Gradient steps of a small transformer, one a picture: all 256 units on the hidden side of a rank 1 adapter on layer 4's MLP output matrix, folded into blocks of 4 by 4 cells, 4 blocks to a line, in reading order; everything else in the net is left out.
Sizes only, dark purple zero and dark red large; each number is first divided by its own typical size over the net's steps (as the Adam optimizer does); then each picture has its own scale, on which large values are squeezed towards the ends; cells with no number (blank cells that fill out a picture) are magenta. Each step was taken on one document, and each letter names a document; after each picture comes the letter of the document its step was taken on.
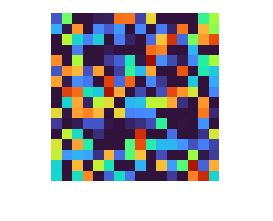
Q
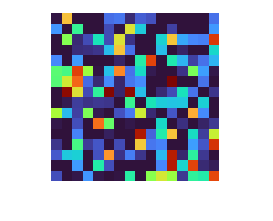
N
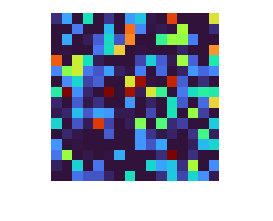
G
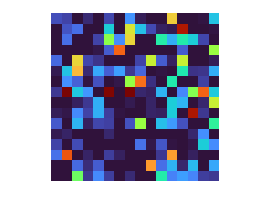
G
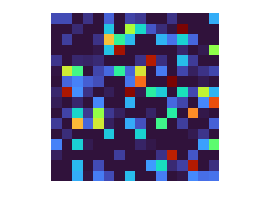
G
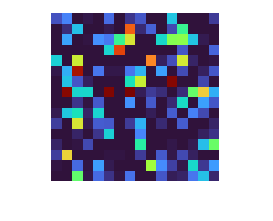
G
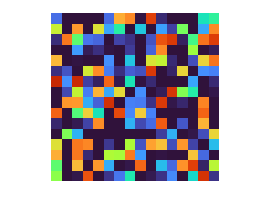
Q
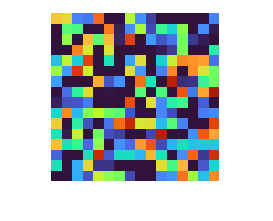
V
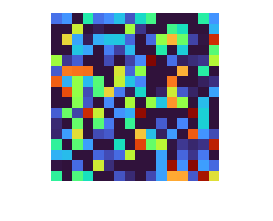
N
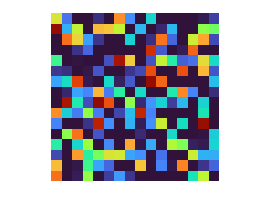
Q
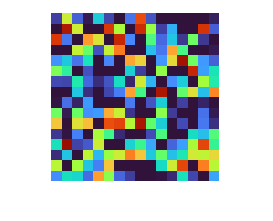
V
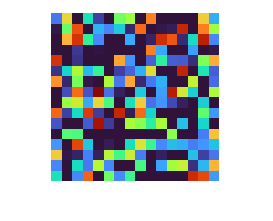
Q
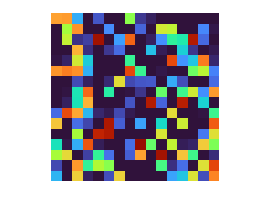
V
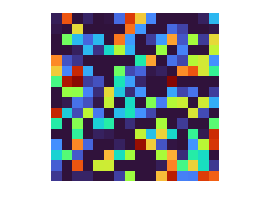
N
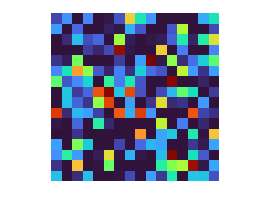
N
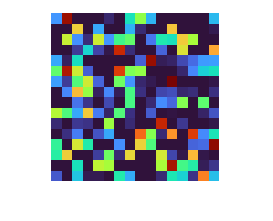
N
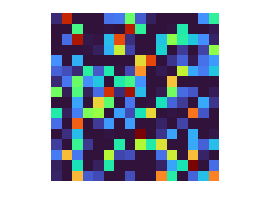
N
